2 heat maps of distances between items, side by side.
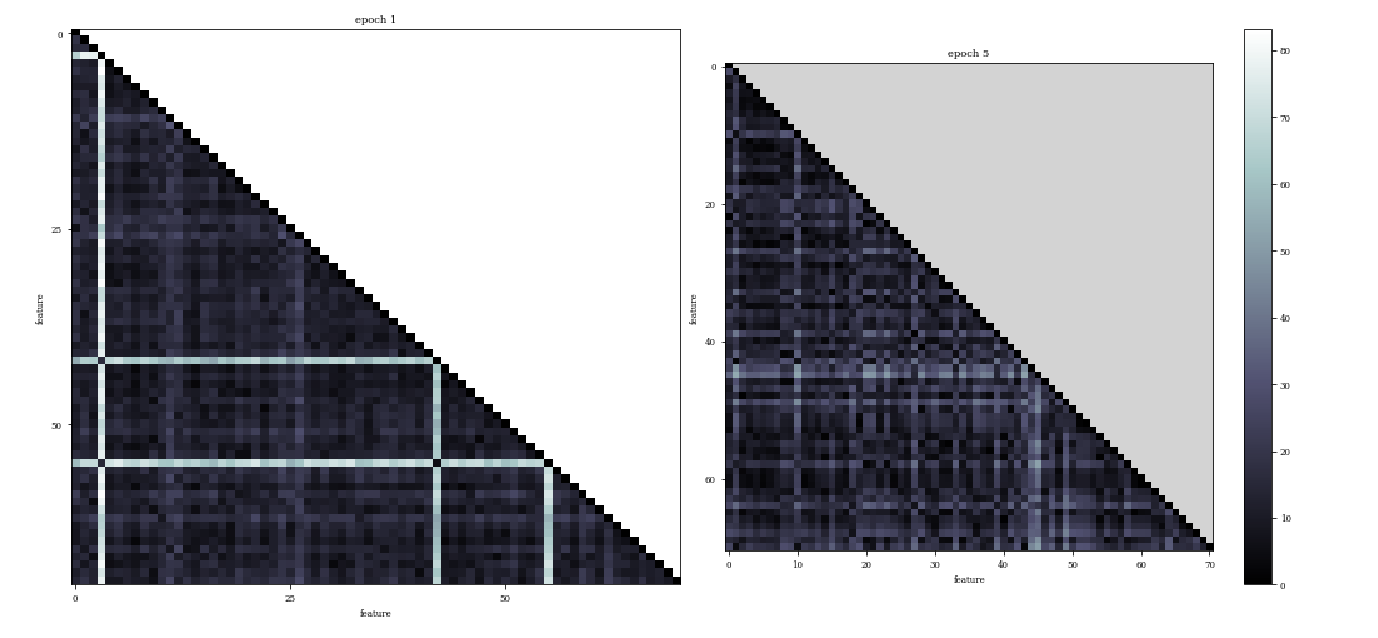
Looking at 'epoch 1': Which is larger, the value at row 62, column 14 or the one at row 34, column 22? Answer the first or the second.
the first
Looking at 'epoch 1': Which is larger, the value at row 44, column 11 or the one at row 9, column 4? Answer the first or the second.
the first
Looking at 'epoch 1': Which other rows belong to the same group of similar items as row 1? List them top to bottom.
0, 2, 4, 5, 6, 7, 8, 9, 10, 11, 12, 13, 14, 15, 16, 17, 18, 19, 20, 21, 22, 23, 24, 25, 26, 27, 28, 29, 30, 31, 32, 33, 34, 35, 36, 37, 38, 39, 40, 41, 43, 44, 45, 46, 47, 48, 49, 50, 51, 52, 53, 54, 56, 57, 58, 59, 60, 61, 62, 63, 64, 65, 66, 67, 68, 69, 70
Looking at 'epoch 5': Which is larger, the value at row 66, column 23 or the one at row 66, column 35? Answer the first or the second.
the first
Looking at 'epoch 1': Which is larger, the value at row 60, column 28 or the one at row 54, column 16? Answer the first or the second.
the second
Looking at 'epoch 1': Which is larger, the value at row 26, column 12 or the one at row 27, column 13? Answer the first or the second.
the first
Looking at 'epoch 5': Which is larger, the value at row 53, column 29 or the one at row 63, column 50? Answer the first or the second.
the second
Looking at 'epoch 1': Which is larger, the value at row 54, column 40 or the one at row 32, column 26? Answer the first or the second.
the second
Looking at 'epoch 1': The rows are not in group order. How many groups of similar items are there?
2
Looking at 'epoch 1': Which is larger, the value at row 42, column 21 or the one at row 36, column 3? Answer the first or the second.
the second
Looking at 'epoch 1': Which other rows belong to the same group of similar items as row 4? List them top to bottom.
0, 1, 2, 5, 6, 7, 8, 9, 10, 11, 12, 13, 14, 15, 16, 17, 18, 19, 20, 21, 22, 23, 24, 25, 26, 27, 28, 29, 30, 31, 32, 33, 34, 35, 36, 37, 38, 39, 40, 41, 43, 44, 45, 46, 47, 48, 49, 50, 51, 52, 53, 54, 56, 57, 58, 59, 60, 61, 62, 63, 64, 65, 66, 67, 68, 69, 70
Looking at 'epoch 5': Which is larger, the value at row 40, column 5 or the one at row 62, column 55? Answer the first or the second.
the second
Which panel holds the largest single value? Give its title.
epoch 1
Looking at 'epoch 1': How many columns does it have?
71
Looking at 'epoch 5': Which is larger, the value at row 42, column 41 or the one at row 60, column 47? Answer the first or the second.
the first
